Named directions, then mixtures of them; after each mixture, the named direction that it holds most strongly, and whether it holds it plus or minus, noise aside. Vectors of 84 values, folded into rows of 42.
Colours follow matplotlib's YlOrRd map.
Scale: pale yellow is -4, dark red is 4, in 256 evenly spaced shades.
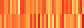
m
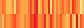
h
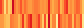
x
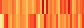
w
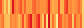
x, plus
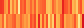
m, plus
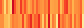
x, plus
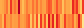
m, minus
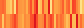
h, plus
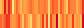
x, minus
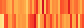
w, plus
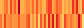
m, minus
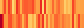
w, minus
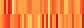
x, minus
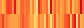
h, minus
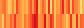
h, plus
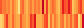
w, plus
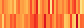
h, plus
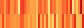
m, plus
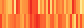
h, plus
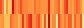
x, plus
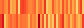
m, plus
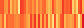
m, plus
